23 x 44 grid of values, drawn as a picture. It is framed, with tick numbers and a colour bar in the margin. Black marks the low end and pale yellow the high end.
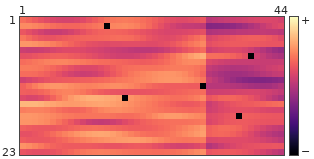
Histogram: skewed, a long tail of low values. Lone odd cells: 5, each lower than its neighbours. Grain: streaks across. Seam: vertical, 70% of the way across, the left part higher.
